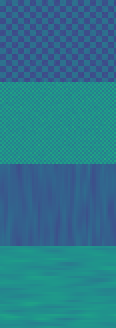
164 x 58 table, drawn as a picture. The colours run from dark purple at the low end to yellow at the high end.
It is made of 4 by 1 panels. Panel 1,1: low, checkered. Panel 2,1: middling, checkered. Panel 3,1: low, streaked downward, faint in contrast. Panel 4,1: middling, streaked across, faint in contrast.
